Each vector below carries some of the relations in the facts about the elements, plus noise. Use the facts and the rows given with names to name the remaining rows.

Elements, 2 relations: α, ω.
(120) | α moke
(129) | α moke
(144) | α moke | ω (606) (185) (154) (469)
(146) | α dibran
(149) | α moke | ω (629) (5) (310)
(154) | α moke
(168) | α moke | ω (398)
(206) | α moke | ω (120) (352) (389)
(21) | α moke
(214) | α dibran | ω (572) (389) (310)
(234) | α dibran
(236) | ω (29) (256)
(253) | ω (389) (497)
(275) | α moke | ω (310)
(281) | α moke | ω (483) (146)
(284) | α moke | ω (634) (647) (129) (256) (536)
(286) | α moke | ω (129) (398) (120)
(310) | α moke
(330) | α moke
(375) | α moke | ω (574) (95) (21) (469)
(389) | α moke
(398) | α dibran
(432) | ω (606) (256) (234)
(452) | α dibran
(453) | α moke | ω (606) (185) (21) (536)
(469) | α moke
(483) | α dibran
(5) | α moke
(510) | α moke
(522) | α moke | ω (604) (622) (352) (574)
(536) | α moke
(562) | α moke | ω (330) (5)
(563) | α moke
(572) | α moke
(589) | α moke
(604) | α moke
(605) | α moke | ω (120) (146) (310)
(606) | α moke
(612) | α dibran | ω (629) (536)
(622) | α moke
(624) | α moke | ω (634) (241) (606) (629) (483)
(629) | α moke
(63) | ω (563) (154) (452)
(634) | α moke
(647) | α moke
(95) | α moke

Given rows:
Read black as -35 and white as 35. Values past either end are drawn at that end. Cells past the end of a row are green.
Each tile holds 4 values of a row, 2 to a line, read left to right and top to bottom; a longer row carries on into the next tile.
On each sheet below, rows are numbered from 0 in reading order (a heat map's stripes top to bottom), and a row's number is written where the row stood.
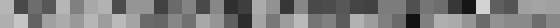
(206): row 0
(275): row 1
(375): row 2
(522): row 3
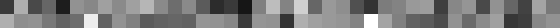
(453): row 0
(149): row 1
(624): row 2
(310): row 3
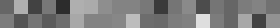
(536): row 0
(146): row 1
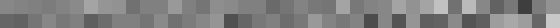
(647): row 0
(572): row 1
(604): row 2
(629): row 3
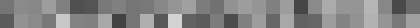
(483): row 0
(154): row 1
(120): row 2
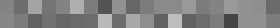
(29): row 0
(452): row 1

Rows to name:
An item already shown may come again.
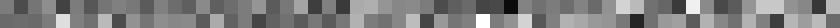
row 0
(146)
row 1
(574)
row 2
(536)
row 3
(281)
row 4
(168)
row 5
(286)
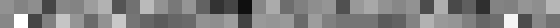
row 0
(253)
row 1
(149)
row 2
(185)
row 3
(453)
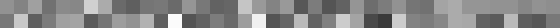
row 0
(389)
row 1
(63)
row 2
(214)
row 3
(606)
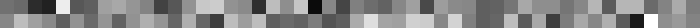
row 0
(522)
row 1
(286)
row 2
(612)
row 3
(144)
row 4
(432)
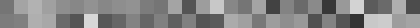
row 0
(606)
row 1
(256)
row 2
(236)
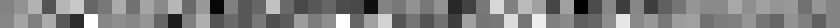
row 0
(432)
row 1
(562)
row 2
(281)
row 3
(284)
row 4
(605)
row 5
(234)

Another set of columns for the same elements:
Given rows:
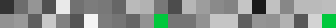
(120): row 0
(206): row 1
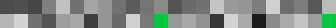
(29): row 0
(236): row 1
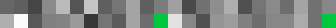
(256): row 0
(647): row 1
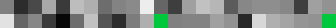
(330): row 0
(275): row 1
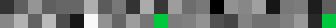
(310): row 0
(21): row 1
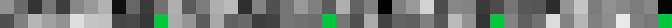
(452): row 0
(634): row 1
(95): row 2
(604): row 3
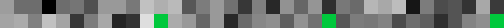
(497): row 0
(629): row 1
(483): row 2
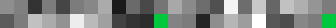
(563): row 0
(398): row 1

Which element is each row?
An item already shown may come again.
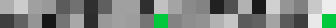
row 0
(453)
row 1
(253)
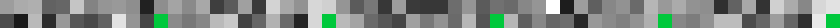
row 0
(375)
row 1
(253)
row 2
(536)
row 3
(149)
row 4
(253)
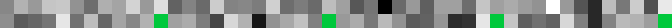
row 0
(286)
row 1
(236)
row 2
(497)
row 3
(284)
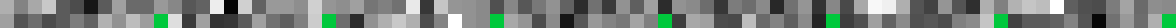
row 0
(612)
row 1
(562)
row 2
(522)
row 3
(629)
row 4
(185)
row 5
(281)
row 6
(624)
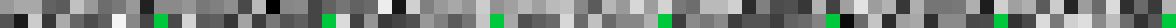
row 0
(375)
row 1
(606)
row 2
(562)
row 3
(286)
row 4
(483)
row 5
(144)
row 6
(63)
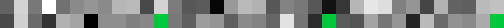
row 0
(432)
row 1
(574)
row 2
(605)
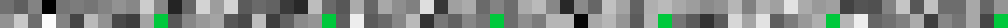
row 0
(389)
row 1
(146)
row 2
(234)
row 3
(214)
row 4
(168)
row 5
(256)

